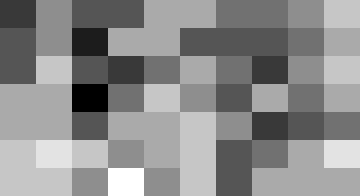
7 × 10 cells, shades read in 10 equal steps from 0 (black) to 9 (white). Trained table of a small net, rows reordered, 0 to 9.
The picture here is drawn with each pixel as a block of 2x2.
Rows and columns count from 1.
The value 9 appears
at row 7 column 4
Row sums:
45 40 43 47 48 61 61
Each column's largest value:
7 8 7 9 7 7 5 6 6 8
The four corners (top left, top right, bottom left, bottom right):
2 7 7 6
